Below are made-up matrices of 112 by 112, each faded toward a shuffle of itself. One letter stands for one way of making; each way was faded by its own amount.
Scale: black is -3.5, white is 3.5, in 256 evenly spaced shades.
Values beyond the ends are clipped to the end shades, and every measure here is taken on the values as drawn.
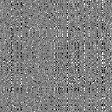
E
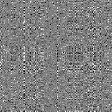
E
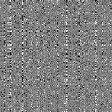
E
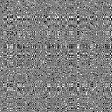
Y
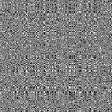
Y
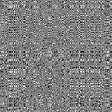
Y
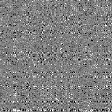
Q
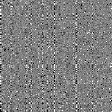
E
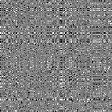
Y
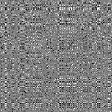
Y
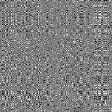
Y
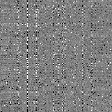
E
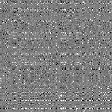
Q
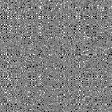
Q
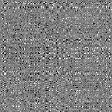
Q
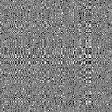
Y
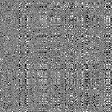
E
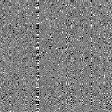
E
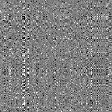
E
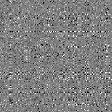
Q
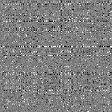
Q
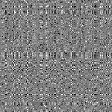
Y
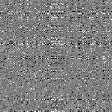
Q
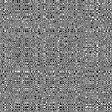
Y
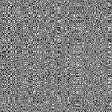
Y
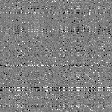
Q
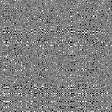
Q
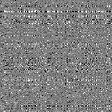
Q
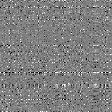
Q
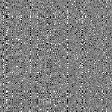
E
